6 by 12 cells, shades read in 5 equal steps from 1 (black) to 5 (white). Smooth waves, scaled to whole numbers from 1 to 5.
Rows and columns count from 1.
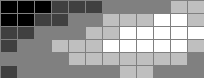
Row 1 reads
1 1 1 2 2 2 3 3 3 3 4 4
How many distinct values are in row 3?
4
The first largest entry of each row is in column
11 10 8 7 5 8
